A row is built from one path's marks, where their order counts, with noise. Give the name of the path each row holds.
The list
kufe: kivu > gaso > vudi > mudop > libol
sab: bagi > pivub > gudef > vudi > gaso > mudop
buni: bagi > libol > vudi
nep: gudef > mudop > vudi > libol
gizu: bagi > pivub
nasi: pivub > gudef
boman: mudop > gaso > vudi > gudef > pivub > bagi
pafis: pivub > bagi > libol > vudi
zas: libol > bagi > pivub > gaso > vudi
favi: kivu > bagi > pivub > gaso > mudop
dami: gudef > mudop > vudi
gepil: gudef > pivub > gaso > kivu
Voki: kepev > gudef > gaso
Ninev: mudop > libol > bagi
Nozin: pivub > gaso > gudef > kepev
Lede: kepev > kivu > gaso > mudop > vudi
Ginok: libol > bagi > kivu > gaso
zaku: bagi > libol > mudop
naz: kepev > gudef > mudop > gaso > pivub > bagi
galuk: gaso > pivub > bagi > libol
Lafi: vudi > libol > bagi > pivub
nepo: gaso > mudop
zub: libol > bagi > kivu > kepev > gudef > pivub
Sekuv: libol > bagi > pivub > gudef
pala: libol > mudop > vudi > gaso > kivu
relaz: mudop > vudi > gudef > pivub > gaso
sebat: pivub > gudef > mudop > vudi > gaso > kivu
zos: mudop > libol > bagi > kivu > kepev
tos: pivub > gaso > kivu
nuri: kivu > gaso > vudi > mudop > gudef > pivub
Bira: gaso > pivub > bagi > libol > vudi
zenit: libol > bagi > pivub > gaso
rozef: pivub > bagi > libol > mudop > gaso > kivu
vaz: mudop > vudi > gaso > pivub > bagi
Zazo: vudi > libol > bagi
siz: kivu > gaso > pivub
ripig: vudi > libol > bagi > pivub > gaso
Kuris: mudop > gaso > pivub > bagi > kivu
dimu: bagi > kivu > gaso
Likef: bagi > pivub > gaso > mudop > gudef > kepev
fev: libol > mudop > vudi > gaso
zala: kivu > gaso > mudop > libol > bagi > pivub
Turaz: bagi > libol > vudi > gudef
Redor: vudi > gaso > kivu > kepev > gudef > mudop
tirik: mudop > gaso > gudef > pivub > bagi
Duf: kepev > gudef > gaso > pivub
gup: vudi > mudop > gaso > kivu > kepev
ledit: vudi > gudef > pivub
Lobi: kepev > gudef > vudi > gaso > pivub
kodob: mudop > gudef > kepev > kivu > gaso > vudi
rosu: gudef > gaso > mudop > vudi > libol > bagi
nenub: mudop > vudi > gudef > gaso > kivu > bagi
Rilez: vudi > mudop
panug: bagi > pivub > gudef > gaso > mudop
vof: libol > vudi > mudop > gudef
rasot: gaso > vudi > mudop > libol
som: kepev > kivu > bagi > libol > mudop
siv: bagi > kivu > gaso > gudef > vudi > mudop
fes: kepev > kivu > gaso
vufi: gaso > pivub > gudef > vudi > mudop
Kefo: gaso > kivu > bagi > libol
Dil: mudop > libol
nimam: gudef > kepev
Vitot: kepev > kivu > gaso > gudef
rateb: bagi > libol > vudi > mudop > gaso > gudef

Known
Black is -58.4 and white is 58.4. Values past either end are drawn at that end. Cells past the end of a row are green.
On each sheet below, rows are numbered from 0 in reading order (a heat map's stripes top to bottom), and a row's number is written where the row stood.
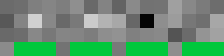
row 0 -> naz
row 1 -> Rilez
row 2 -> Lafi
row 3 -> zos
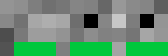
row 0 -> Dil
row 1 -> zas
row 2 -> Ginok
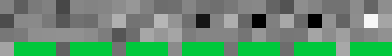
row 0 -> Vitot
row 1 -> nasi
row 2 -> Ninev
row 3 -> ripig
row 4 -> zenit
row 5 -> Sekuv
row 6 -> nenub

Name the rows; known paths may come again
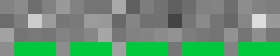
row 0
vaz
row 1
pala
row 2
fes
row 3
Nozin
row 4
tirik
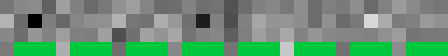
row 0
zenit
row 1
kufe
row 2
Ninev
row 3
ripig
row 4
nimam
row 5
siv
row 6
Rilez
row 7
Kuris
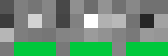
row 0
vufi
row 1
dami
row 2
Zazo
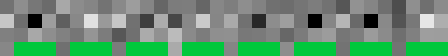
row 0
buni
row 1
nepo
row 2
zaku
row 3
nuri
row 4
rozef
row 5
zub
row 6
Sekuv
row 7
nep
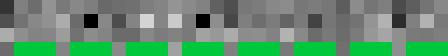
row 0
ledit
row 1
zas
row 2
naz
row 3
Ginok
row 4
gepil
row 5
tos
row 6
vof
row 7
Lobi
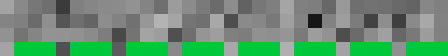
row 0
zala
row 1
nasi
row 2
Dil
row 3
zos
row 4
Vitot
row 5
Kefo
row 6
som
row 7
Voki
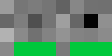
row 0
siz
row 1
Lafi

